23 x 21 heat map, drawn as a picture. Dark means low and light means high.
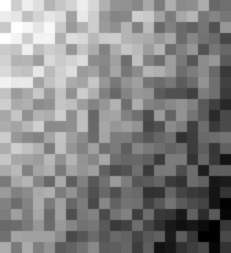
Ninth with the highest average: top left. Slope: up to the top left. Ninth with the lowest average: bottom right. Stripes: none.
